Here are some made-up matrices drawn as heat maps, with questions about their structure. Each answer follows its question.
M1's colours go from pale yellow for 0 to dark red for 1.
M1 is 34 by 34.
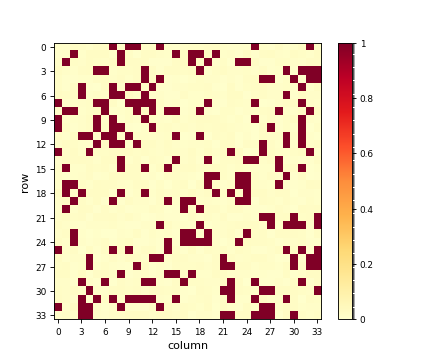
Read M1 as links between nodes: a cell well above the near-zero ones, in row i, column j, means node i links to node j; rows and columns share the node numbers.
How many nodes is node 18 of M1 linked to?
7
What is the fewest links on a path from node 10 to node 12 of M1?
1
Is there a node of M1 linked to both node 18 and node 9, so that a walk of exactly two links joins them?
yes
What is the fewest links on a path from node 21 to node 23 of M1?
5
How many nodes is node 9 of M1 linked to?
6
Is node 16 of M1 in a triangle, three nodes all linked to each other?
yes
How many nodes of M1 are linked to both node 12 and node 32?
2
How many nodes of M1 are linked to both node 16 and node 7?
1
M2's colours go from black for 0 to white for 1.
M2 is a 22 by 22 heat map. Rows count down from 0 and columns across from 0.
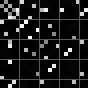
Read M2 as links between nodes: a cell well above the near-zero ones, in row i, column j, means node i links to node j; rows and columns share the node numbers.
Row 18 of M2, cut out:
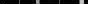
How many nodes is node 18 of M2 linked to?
2
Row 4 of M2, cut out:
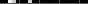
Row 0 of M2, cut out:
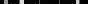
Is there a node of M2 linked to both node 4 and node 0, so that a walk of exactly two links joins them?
no
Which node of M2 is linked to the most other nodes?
node 2
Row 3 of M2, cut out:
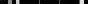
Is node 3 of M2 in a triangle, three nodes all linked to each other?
yes
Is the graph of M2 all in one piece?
yes
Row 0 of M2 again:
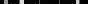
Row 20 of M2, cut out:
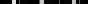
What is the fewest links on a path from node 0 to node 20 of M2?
4
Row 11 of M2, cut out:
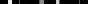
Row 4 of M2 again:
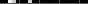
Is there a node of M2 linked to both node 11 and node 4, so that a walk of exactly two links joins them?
yes
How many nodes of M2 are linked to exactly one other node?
6
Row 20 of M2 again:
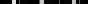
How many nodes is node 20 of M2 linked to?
3
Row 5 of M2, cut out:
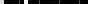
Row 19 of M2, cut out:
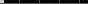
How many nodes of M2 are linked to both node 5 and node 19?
1
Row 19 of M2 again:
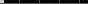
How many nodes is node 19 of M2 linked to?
1
